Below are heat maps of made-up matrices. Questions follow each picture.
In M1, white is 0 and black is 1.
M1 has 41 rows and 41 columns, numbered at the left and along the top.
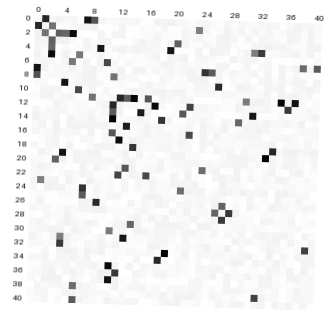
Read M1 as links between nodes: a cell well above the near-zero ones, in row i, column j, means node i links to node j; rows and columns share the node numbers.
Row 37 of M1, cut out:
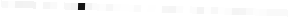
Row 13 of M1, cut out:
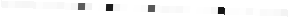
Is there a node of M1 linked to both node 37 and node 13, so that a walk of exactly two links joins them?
yes
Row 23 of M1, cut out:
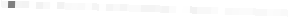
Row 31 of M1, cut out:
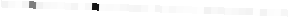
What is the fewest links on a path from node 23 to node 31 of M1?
4
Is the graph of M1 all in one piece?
yes
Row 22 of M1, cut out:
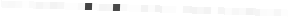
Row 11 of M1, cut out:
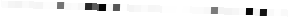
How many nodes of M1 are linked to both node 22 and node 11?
2
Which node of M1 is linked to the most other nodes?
node 11
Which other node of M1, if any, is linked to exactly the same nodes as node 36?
node 17
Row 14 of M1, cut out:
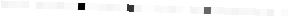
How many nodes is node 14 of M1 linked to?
3
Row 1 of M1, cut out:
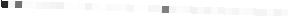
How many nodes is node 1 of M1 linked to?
3
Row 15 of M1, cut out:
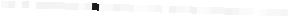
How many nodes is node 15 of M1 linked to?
1
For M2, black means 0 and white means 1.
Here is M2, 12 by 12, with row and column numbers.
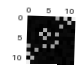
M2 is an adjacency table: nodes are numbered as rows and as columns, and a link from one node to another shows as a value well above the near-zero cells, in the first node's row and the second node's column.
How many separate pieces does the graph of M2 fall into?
3
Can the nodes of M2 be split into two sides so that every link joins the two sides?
yes
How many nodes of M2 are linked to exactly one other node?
9
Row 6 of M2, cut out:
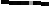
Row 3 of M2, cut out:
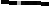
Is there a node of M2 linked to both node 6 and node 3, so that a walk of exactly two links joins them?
no
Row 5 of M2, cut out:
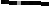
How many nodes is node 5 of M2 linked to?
1
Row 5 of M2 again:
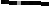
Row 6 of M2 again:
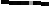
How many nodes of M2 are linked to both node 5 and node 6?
0
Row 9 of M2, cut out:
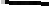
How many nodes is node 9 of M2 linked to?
1
